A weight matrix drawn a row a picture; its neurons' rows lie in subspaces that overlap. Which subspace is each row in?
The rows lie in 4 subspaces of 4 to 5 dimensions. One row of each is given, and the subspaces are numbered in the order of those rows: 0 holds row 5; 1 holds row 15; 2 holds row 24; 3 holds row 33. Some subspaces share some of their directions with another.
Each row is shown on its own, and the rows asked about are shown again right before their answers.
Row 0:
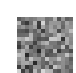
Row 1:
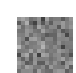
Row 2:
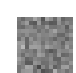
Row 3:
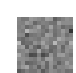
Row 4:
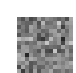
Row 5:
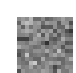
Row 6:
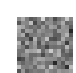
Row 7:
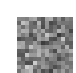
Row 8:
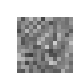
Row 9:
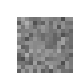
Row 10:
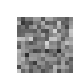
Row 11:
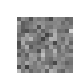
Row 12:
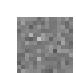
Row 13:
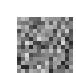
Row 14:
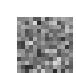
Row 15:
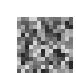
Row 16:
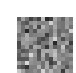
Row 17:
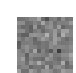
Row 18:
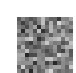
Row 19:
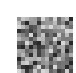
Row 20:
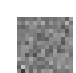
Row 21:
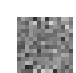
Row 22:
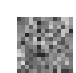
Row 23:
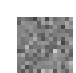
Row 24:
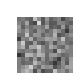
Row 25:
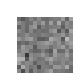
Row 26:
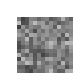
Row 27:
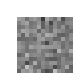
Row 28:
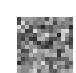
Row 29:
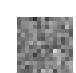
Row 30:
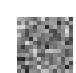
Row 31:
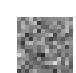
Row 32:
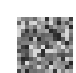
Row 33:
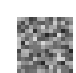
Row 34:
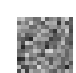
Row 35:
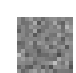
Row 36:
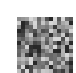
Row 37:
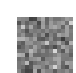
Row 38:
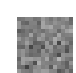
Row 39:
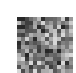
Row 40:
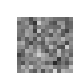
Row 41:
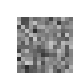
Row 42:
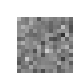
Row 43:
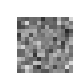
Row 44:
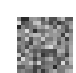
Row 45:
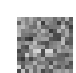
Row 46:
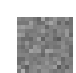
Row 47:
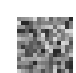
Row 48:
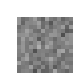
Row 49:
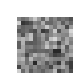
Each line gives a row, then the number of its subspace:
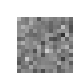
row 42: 3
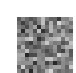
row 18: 2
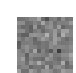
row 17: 3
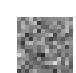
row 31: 2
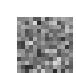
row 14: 2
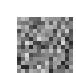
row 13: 1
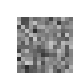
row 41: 3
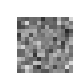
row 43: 1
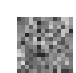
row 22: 2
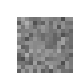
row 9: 3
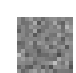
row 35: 2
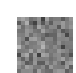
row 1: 3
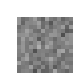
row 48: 3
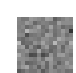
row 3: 2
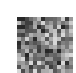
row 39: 3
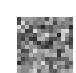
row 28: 3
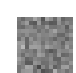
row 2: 0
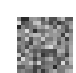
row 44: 3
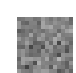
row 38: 1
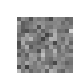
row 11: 2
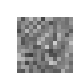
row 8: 2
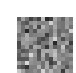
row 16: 2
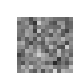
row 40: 2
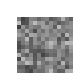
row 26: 3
